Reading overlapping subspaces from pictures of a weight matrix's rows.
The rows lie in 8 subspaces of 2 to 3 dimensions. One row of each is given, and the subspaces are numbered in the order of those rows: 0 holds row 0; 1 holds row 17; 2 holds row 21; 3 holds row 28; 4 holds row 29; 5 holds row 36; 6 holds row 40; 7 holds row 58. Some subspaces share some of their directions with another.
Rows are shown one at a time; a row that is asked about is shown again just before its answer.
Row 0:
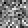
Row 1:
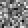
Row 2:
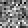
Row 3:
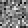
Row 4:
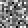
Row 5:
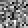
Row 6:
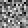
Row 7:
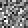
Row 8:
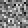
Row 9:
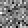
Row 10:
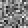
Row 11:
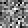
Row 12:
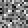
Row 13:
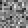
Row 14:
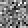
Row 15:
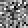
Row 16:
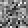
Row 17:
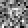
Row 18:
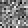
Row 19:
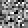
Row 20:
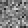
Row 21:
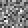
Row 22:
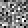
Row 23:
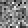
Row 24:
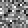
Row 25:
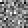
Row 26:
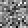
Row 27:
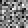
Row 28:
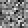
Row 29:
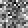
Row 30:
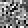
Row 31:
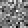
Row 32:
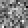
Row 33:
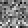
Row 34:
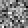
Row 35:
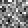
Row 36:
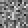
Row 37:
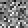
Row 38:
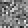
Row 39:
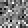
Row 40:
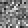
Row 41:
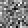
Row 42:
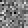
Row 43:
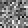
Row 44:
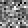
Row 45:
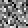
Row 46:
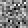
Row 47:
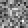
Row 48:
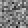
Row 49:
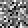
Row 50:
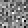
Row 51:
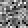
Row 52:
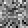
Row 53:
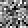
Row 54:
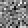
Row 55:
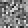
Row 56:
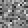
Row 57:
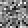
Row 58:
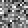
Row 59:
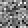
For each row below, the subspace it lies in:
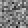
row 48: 0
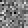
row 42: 0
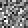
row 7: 2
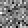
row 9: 7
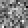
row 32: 1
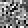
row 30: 6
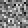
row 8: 4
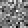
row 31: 4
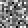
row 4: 0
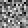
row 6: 4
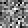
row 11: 3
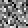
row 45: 4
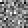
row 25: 0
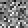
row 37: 2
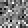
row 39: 7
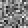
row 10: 2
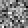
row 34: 1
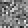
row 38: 6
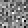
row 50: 6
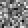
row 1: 1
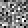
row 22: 6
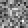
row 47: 1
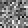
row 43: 1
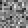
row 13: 0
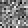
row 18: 1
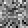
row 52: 0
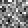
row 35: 4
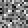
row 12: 7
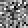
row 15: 5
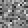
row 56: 7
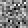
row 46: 4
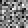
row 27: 0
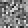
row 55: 6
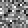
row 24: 7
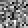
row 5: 5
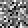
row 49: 2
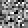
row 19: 3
